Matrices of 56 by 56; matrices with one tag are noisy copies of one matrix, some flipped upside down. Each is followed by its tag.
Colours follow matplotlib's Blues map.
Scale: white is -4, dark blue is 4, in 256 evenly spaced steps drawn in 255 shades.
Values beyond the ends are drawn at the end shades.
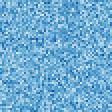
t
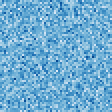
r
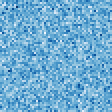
r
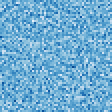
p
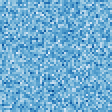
t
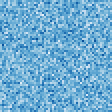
t
